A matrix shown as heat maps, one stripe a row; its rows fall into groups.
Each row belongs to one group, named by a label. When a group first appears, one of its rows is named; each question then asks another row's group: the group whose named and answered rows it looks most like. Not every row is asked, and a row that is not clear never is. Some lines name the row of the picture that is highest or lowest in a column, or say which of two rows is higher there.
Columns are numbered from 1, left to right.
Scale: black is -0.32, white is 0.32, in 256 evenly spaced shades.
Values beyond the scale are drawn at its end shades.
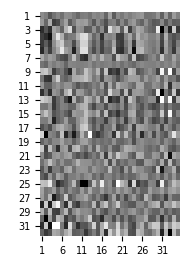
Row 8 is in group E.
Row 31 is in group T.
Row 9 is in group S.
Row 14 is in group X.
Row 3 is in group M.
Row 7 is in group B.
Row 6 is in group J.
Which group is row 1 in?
M
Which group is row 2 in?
X
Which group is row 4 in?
J
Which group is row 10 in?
J
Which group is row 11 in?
M
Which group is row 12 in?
M
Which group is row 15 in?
S
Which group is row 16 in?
X
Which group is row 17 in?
J
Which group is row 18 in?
E
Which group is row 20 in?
X
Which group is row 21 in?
M
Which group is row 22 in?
S
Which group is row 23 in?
M
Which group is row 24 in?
E
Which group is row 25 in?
B
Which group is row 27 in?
X
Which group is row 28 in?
T
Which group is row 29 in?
X
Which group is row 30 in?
E
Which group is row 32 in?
M
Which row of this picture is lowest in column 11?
25
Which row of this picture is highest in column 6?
6
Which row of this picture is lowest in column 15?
18
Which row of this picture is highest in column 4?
31
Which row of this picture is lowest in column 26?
18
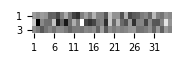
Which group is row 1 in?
B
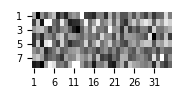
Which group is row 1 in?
E
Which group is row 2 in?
T
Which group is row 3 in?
B
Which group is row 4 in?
M
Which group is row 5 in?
T
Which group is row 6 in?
X
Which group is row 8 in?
J
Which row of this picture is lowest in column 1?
8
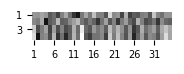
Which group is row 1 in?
B
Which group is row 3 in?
E
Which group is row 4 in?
E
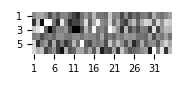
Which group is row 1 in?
B
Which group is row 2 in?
T
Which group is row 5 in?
E
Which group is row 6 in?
S
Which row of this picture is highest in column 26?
2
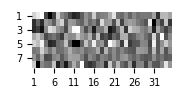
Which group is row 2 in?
M
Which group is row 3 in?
J
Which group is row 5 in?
B
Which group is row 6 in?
S
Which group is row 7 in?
X
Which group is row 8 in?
E
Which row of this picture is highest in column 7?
1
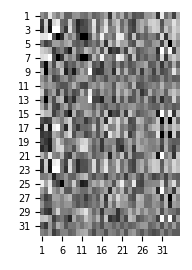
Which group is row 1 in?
S
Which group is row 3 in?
T
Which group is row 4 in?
B
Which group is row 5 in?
M
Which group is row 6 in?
S
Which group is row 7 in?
B
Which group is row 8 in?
E
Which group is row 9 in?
E
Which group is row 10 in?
X
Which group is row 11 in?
B
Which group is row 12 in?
E
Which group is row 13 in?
E
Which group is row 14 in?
X
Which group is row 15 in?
S
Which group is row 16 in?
M
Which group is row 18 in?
M
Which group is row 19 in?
J
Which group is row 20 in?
J
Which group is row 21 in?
S
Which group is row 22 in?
T
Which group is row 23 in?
T
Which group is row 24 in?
X
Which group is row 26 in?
S
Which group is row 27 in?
M
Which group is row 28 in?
M
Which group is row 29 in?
J
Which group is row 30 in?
S
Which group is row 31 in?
E
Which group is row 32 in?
X
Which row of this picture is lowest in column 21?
20
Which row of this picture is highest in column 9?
25
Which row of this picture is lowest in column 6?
25
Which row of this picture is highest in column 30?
18
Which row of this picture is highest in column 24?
25
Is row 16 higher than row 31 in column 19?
Yes
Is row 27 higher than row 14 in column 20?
Yes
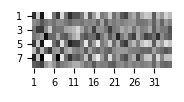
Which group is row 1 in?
T
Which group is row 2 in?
M
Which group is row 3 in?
J
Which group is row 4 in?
X
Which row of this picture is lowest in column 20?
3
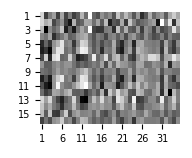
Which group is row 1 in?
E
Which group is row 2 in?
S
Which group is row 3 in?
E
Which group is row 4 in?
X
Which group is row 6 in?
J
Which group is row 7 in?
T
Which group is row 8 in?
M
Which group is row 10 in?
J
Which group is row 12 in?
M
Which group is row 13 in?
B
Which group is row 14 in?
B
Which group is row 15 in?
X
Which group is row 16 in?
J
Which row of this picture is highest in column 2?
7
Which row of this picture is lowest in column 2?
3
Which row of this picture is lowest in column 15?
3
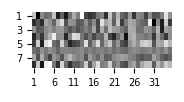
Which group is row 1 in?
E
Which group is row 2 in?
M
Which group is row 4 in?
J
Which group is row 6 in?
E
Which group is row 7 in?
X
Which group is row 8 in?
T
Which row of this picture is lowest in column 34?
4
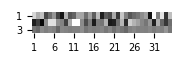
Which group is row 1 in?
S
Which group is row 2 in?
J
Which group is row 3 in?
E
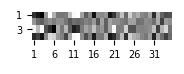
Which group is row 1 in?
J
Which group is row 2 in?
M
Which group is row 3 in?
B
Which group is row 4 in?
J
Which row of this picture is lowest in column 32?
3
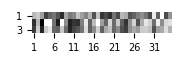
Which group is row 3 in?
T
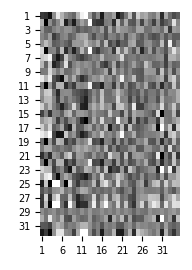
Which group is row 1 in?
J
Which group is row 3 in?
M
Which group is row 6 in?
E
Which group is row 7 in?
B
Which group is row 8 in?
X
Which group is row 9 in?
S
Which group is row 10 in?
B
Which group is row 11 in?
E
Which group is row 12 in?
B
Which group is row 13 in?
B
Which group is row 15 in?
M
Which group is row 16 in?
B
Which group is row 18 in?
B
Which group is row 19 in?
E
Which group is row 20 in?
S
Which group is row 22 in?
E
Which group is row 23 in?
S
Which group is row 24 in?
B
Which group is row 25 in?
T
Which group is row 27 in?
T
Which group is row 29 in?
E
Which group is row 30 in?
S
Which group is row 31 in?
J
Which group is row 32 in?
J
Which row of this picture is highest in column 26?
28
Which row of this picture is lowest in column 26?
6
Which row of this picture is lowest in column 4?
8
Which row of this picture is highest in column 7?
8
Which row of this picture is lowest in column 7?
25
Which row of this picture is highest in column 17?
28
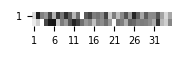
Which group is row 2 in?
B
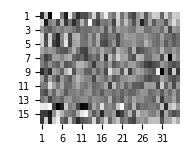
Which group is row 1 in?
T
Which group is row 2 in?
E
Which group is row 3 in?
M
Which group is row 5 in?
X
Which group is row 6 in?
B
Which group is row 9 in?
M
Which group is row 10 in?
X
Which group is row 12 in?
E
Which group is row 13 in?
M
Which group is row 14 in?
B
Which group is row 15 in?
J
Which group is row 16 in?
T
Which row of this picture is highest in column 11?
15
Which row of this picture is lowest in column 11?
14
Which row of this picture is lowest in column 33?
7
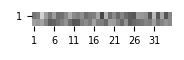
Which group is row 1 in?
S
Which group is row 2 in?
B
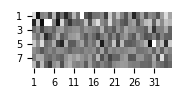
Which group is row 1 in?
E
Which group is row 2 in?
T
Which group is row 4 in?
X
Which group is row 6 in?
M
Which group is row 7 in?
S
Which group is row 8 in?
X
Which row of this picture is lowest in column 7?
2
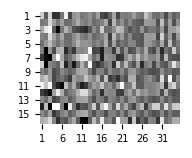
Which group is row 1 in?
X
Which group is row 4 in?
S
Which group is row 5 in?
S
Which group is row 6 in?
E
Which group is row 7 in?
J
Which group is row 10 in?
S
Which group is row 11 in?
B
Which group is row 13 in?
X
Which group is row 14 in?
T
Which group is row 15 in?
X
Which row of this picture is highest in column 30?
14
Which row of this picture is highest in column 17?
14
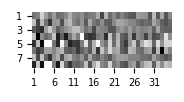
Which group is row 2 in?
X
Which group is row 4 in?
E
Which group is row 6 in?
M
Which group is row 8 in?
T
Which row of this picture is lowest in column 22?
1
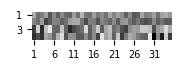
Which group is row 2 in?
X
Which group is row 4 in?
M
